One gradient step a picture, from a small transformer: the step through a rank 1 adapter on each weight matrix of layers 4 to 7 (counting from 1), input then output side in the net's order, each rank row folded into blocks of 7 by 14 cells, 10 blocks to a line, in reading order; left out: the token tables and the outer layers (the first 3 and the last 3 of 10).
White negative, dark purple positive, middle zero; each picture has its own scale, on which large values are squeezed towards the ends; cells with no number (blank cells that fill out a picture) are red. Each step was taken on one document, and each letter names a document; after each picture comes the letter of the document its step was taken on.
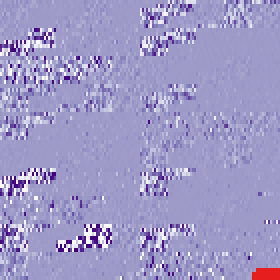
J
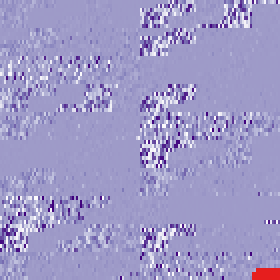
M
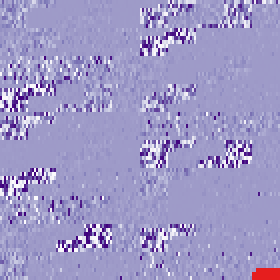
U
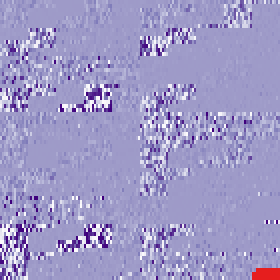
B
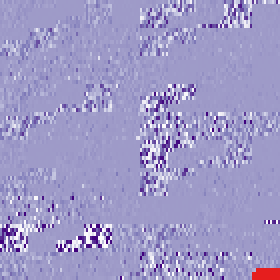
M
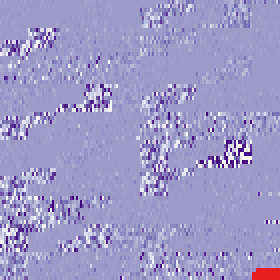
M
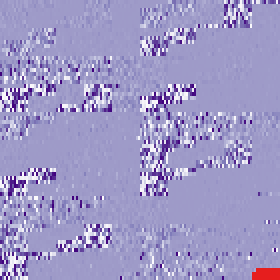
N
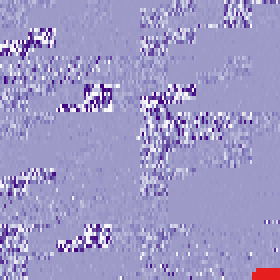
N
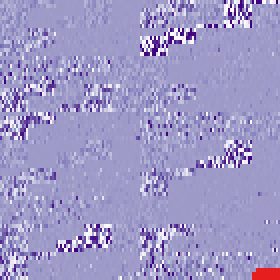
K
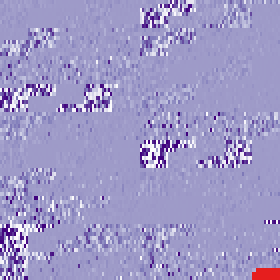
M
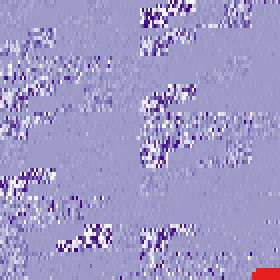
U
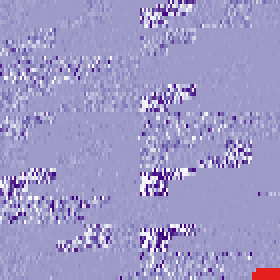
K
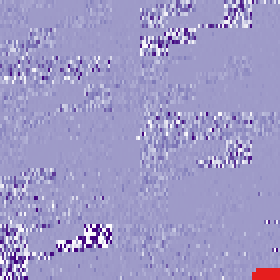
K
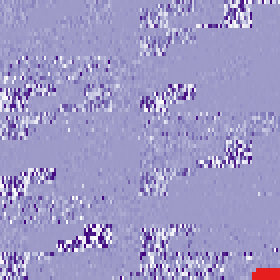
B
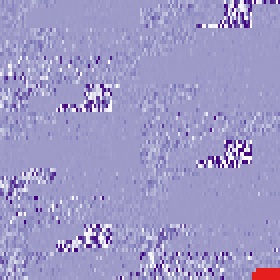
U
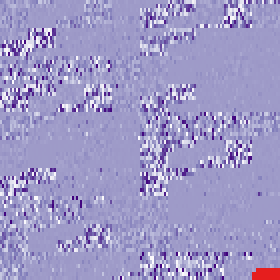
J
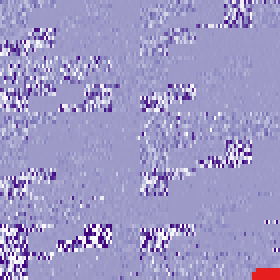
J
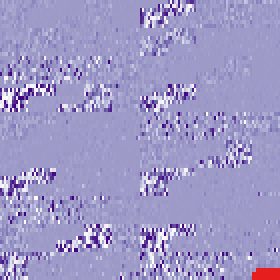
U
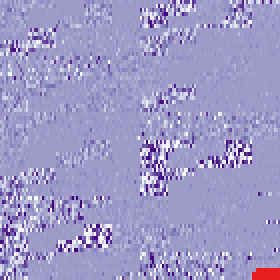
J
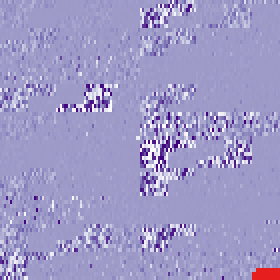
M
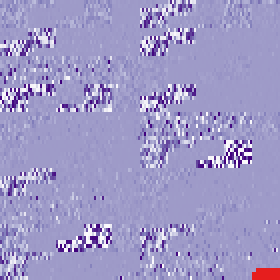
N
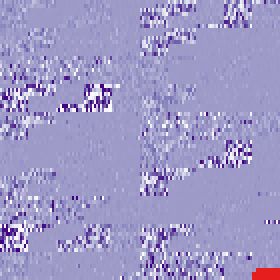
K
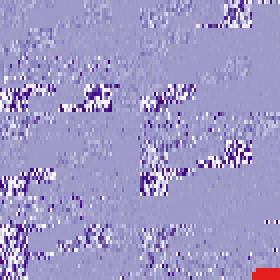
B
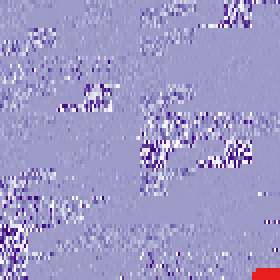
J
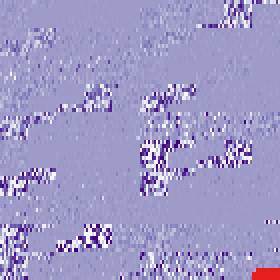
U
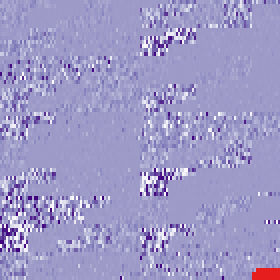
K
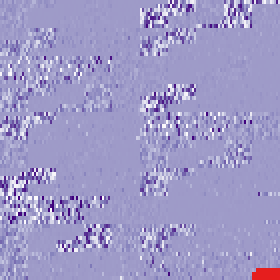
U
